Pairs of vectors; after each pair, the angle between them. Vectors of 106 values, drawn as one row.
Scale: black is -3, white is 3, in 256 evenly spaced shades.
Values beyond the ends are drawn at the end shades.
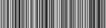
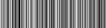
nearly parallel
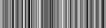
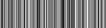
partly opposed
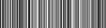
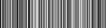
nearly parallel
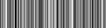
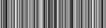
nearly opposite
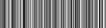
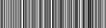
partly aligned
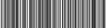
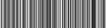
nearly parallel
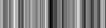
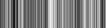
nearly opposite
